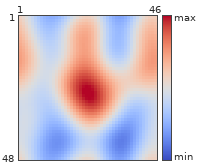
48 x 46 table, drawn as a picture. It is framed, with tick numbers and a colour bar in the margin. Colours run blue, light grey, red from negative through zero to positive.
The ninth with the highest average is the centre. No lone cell stands out from its neighbours. The field is smooth, with broad soft blobs. Overall the values sit about 50% of the way up the scale.
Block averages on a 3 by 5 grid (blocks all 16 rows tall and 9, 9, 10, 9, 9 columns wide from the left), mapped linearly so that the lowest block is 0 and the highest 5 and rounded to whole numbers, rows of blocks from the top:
21313 | 22532 | 10201
